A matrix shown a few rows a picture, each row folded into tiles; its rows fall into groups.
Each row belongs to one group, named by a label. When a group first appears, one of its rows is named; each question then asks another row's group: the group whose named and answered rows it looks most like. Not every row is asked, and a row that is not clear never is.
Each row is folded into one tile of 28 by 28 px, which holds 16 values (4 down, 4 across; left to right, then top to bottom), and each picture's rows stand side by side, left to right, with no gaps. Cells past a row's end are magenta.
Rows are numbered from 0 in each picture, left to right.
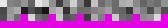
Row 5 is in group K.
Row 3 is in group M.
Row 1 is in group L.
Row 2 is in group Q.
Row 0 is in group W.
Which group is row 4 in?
L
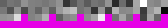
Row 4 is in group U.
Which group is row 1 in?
K
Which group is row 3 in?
K
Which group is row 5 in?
W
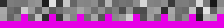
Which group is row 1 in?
U
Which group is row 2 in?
M
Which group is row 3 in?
U
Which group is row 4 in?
K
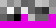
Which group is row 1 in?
L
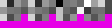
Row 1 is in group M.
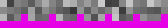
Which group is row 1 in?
Q
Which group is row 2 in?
L
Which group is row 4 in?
Q
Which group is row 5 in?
L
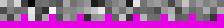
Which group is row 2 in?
M
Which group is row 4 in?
U
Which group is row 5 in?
L
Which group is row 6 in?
Q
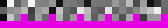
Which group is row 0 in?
M
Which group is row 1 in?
W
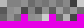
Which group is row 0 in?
W
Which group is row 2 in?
U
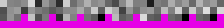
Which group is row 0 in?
W
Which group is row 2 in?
M
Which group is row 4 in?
Q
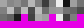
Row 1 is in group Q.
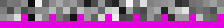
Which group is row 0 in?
K
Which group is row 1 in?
M
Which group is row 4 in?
Q
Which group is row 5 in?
W
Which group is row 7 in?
L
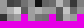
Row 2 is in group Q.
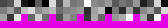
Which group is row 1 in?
U
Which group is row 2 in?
M
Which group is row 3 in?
W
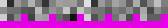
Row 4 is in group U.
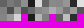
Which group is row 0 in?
K
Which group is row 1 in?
M
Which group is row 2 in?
U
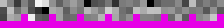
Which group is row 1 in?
L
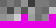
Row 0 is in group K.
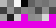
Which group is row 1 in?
K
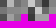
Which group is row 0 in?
M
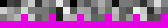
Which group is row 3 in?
Q
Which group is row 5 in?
Q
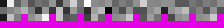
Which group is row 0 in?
M
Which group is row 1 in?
K
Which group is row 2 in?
Q
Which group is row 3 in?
W
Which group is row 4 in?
K
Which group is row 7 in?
K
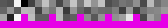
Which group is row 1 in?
Q
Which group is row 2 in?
Q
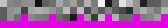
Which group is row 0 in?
W
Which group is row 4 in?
L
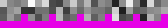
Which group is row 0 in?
W
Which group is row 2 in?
Q
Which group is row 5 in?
M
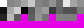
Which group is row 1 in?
W
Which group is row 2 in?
L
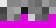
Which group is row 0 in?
W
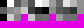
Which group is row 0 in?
M
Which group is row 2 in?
L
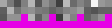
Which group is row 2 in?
M
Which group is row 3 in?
L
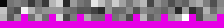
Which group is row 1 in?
U
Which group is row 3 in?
L
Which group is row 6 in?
K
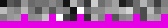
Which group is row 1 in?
K
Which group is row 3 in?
M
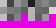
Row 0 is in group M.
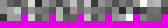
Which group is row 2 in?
Q
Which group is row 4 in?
K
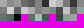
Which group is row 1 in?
U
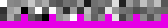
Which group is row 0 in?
W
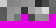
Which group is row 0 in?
W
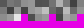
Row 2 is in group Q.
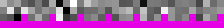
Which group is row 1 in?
U
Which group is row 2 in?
Q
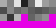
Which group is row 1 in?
L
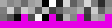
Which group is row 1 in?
U
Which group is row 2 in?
M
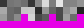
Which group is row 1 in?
Q
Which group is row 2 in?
W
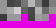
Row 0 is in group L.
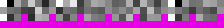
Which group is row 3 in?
L
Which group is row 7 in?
L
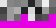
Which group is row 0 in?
W
